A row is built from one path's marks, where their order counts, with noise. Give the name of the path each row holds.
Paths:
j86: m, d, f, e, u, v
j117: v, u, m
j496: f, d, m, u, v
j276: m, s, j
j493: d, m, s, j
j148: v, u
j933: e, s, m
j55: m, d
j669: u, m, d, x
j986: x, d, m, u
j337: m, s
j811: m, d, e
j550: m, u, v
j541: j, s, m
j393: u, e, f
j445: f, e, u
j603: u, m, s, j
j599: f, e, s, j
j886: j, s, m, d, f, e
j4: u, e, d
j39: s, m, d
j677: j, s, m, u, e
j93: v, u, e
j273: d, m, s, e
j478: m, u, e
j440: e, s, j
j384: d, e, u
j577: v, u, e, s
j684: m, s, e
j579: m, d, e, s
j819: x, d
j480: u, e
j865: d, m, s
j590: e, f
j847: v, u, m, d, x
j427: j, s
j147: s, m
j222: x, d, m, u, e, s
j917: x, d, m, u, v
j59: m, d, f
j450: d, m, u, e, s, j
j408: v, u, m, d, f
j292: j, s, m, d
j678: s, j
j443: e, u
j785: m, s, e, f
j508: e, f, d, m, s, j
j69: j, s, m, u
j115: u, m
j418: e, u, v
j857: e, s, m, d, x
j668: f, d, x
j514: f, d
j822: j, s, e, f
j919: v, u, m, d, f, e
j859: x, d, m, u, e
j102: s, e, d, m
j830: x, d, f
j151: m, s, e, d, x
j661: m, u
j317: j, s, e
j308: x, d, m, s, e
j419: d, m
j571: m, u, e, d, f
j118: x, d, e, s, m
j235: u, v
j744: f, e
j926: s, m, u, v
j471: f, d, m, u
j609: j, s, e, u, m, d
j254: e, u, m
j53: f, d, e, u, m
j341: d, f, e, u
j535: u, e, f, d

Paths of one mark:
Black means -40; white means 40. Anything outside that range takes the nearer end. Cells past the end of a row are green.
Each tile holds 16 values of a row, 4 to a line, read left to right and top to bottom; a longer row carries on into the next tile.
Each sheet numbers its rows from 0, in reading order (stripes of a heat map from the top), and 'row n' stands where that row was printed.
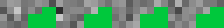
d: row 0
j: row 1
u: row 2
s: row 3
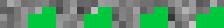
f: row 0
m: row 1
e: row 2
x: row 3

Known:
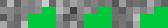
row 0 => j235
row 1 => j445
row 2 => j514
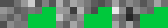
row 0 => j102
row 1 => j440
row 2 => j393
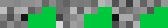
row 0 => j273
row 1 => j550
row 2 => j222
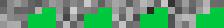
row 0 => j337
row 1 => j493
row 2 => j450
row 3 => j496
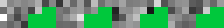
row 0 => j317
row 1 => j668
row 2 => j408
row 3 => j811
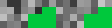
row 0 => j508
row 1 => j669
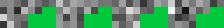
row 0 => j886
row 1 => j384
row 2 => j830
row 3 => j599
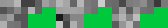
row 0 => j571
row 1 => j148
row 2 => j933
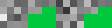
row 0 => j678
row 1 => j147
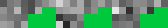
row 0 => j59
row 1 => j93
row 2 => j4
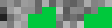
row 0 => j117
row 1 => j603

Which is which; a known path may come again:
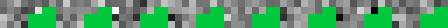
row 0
j684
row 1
j235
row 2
j86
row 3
j148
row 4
j427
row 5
j117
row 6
j919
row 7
j69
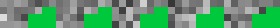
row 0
j276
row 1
j661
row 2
j39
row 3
j496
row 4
j443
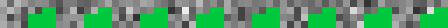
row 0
j384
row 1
j55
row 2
j865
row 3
j419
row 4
j480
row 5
j590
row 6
j830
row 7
j811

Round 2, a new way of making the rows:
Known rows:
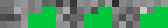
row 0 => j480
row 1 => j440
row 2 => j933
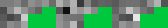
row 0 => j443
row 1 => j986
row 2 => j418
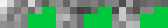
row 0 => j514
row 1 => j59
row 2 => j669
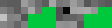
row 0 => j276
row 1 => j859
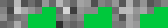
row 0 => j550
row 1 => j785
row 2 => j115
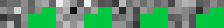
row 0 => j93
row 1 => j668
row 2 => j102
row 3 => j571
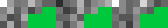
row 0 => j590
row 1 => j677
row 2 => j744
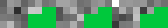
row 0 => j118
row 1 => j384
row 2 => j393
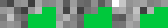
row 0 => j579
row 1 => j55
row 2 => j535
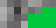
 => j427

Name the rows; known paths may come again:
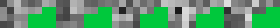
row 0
j926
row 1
j478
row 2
j493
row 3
j496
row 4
j445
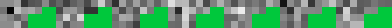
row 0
j917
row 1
j86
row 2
j273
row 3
j471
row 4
j117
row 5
j450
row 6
j669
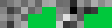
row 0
j69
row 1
j886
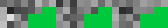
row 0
j292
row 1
j440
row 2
j541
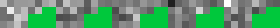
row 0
j53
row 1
j4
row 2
j443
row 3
j684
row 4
j590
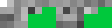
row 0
j535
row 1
j865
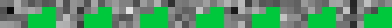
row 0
j859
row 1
j811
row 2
j148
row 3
j933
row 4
j986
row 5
j276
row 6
j599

